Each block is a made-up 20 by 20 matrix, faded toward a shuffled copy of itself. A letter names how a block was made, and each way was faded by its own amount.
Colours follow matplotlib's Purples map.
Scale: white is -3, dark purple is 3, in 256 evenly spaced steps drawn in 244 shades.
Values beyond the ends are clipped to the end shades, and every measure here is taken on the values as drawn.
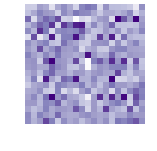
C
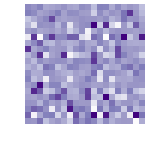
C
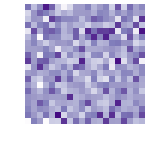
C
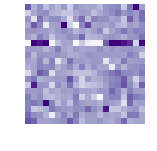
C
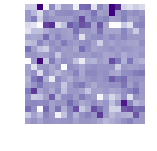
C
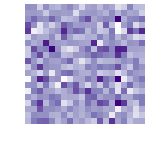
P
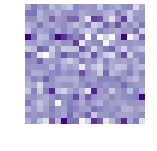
C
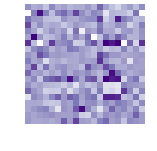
C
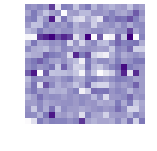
C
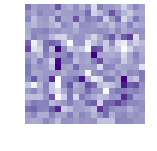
C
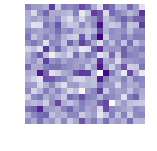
P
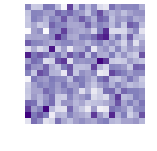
P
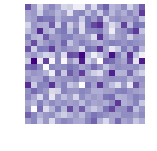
C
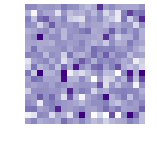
C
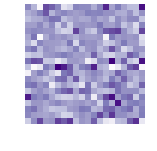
P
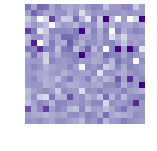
C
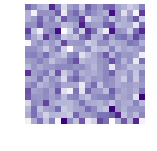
P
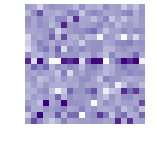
C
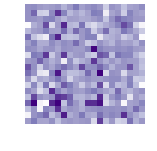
C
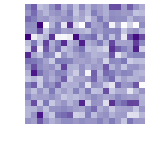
C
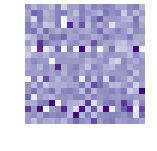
C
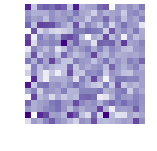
P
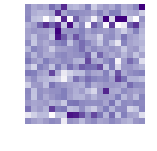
C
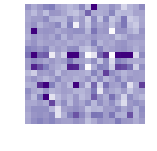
C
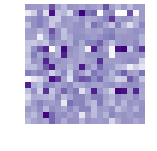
C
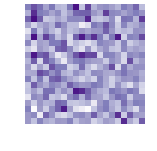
P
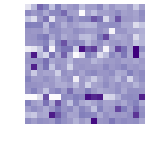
C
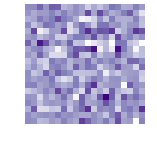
C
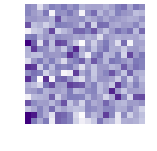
P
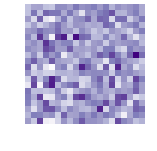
P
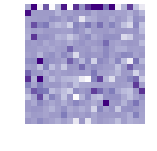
C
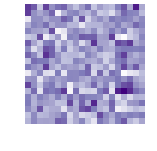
P
